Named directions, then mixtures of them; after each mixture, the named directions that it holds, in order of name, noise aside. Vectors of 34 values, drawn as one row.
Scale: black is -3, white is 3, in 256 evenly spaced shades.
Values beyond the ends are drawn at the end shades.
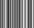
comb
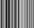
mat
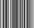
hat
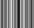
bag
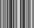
bag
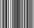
bag, hat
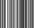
hat, mat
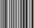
comb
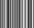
comb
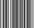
hat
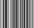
comb, hat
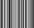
hat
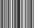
bag, comb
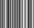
comb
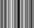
bag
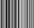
mat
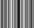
bag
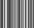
comb, hat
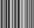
bag, mat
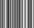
comb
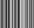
bag, mat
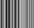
mat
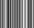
comb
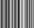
bag, mat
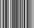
hat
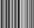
bag, mat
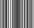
bag, hat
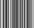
hat
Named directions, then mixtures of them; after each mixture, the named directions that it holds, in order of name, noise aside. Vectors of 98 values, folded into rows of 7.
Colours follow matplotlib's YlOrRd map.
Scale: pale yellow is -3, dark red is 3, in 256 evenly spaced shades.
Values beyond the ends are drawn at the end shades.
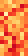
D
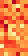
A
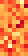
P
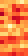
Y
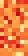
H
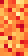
H, P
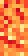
A, H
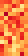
D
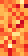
P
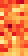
D, Y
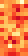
P, Y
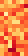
D, P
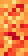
A, D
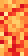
D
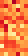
A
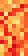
D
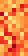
D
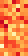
A
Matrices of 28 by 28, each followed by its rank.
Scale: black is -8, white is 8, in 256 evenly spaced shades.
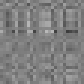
two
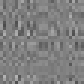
three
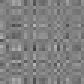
two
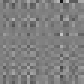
two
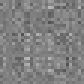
three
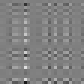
one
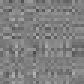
three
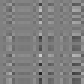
one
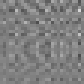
two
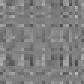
two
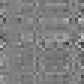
three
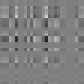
one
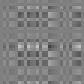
one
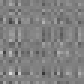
two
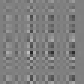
one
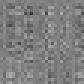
three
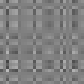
one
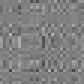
three
